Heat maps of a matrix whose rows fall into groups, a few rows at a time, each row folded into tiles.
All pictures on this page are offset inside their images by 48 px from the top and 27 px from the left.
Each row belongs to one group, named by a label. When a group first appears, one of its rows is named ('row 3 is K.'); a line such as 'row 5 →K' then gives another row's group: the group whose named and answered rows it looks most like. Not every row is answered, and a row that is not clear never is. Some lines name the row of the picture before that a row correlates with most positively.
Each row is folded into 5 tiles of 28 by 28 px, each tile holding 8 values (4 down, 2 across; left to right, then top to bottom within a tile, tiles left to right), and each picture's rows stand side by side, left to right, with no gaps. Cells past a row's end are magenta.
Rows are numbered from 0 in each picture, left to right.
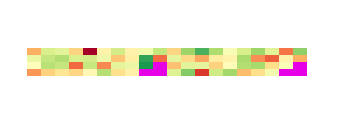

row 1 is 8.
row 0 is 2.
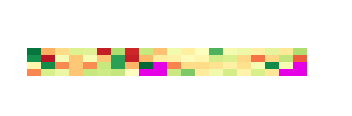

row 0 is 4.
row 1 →8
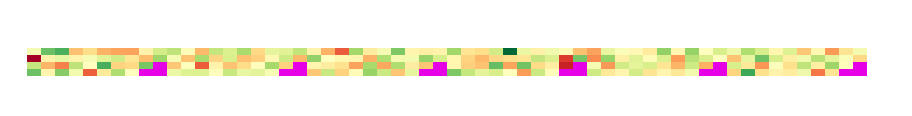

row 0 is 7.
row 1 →8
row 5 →7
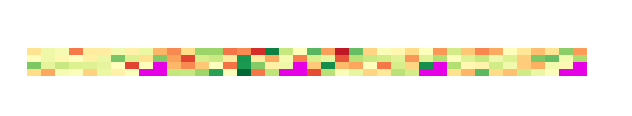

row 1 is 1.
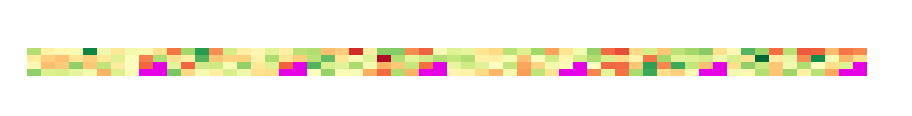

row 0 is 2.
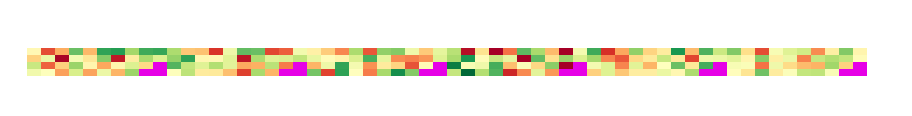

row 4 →4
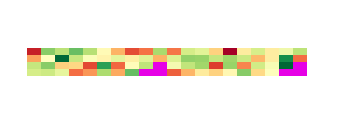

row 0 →7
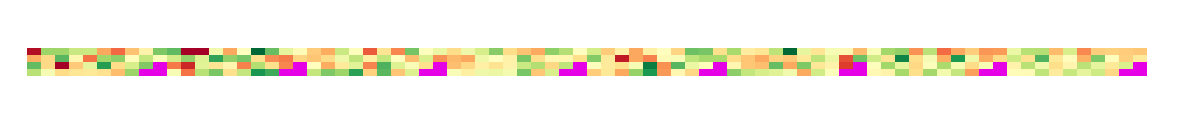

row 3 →1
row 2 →1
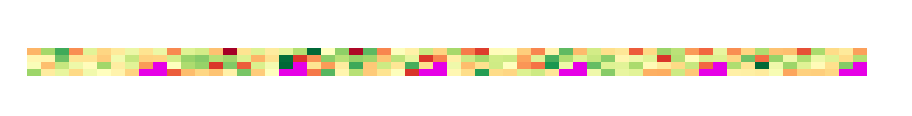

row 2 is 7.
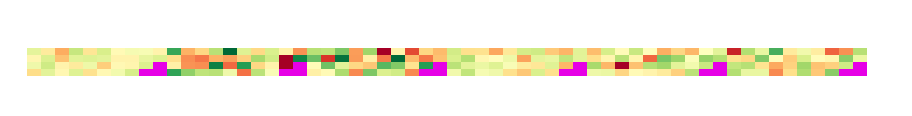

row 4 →7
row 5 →7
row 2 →4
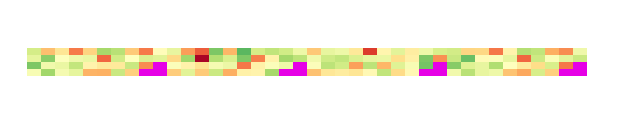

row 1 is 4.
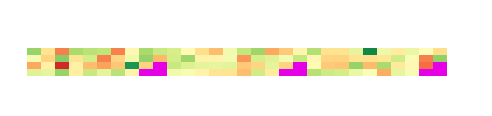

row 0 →8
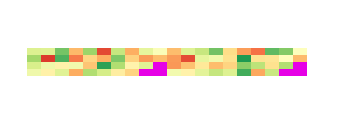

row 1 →1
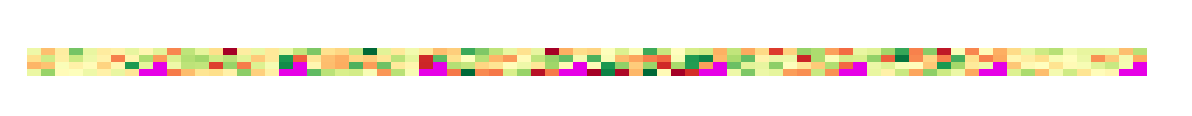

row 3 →7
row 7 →8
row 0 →8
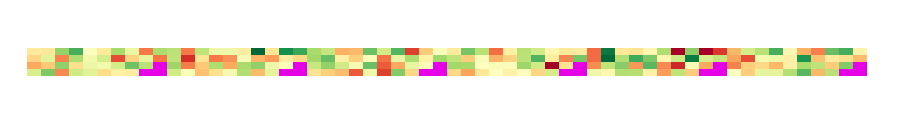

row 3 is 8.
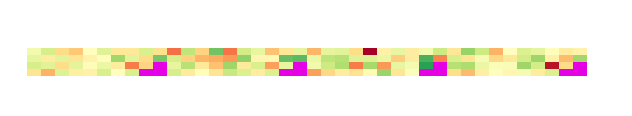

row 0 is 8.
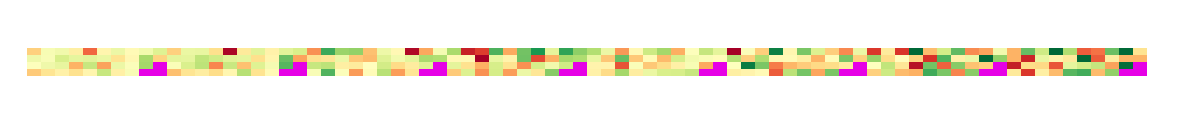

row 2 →7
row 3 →4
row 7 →1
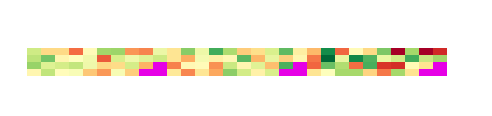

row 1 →1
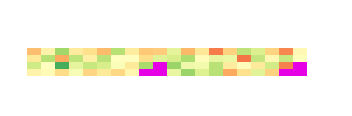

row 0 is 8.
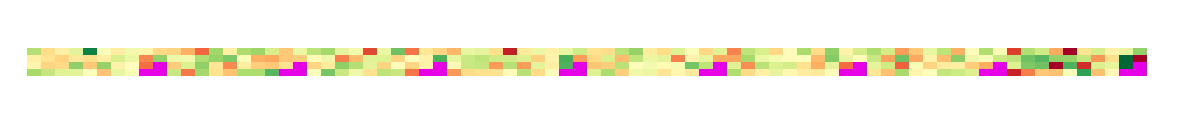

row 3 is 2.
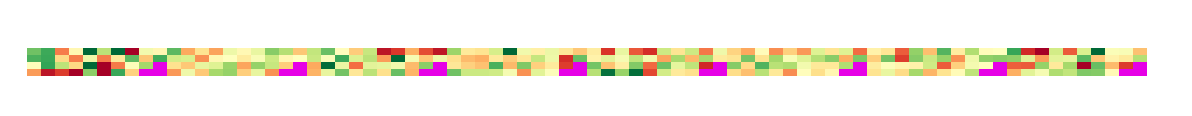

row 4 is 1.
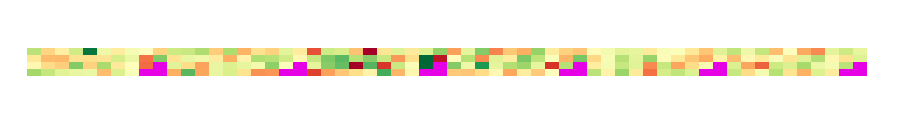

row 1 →7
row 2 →2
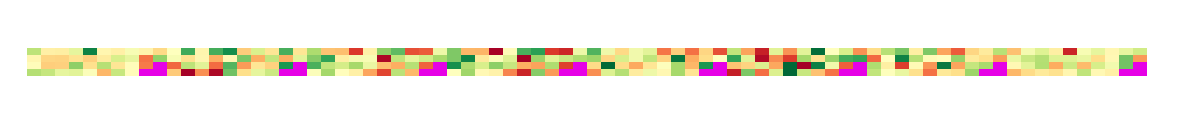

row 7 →2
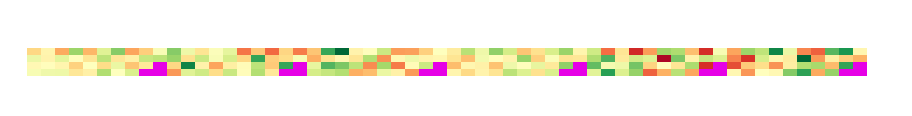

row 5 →1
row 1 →4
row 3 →1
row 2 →7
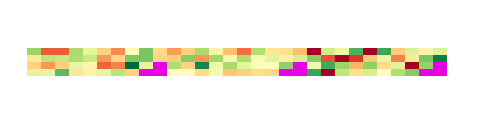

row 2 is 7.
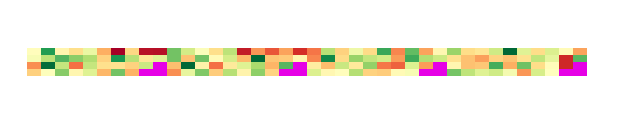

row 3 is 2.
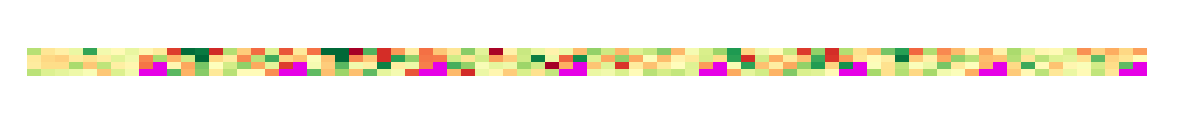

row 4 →8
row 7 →4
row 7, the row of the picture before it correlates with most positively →1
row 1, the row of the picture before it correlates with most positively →0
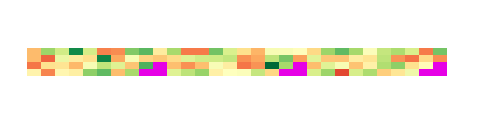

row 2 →8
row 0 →1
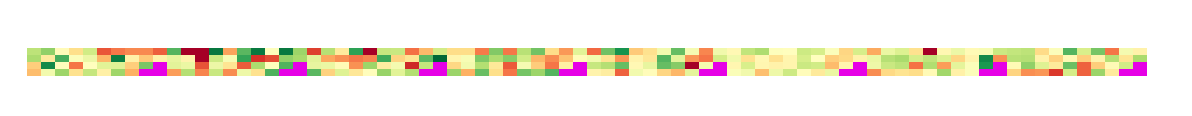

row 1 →4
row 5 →8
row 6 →2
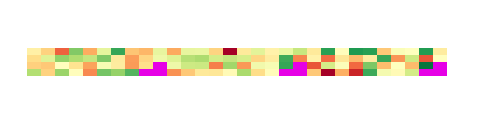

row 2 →1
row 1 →2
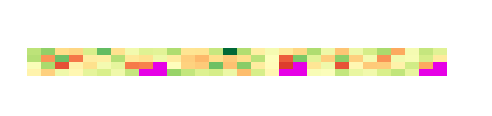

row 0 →8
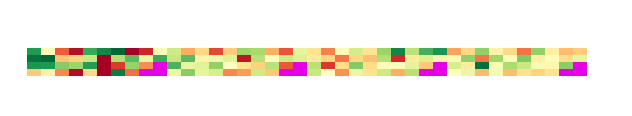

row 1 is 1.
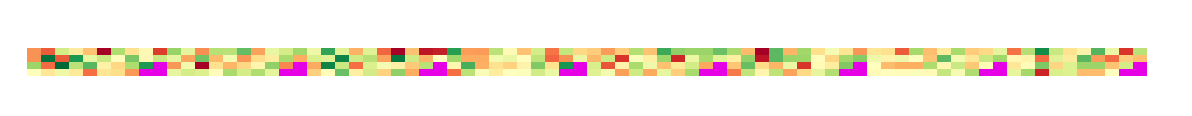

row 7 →8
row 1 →8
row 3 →4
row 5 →4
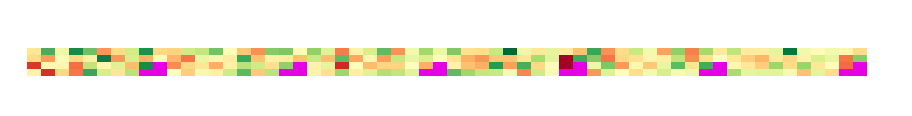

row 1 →1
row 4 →4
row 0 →1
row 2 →8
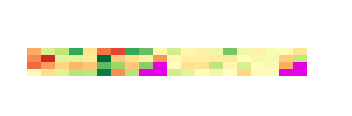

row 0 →1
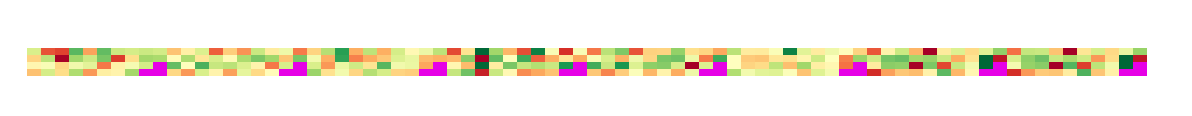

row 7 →2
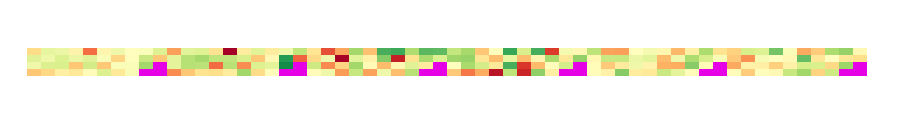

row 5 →1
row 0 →2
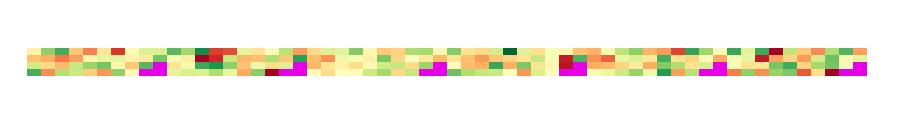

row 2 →1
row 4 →1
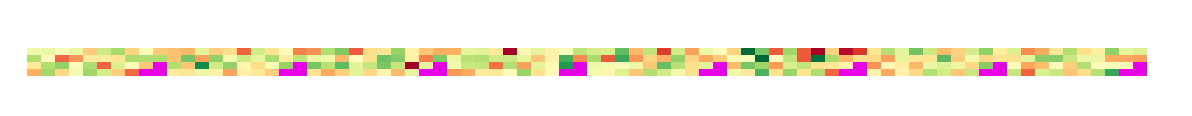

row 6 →1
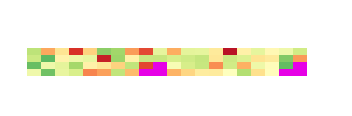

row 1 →2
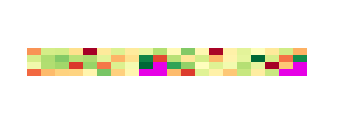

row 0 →2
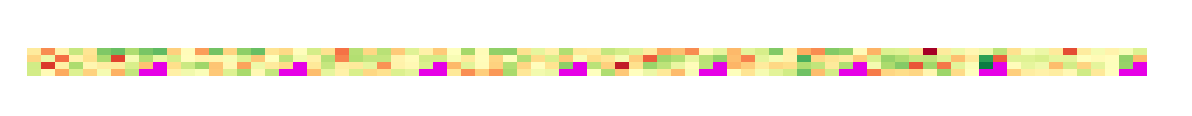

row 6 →2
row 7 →2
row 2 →4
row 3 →1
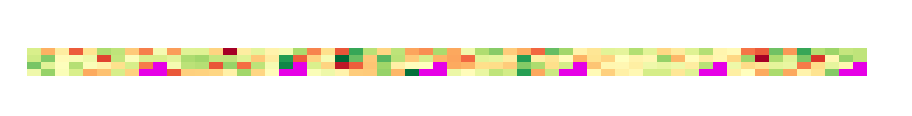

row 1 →2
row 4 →1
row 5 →4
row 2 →7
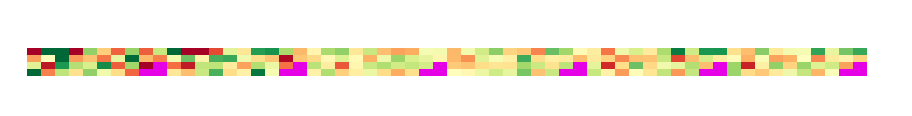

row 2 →7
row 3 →1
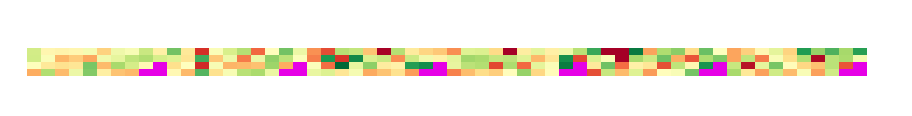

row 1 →8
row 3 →2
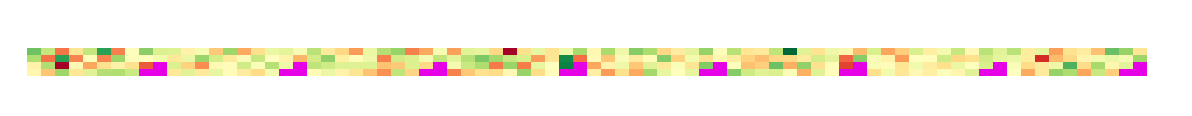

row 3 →2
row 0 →8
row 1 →7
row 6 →4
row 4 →1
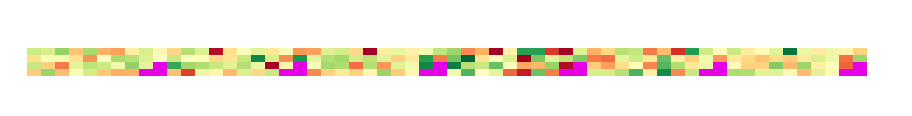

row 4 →1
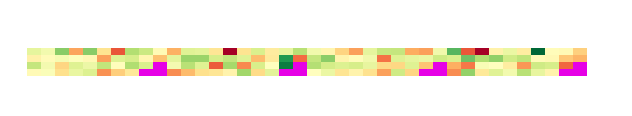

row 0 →7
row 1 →2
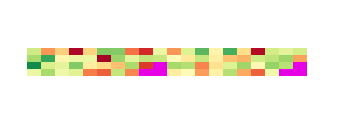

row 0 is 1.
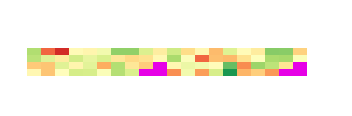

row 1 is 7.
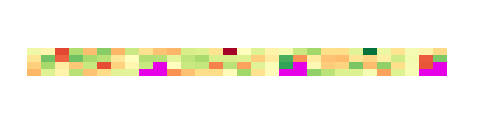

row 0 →4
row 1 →2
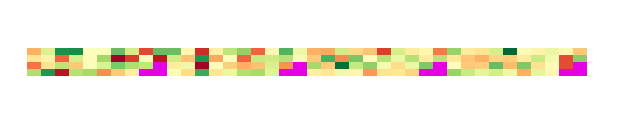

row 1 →8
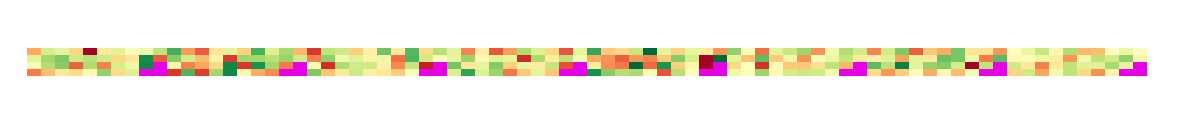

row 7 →7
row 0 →2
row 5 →8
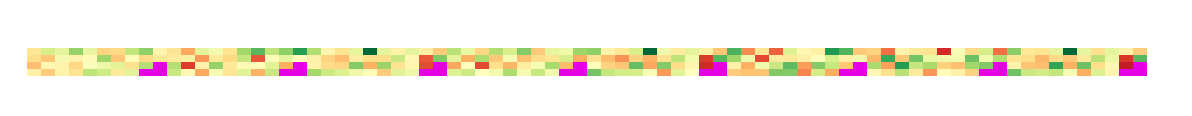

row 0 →1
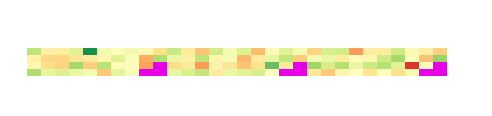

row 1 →8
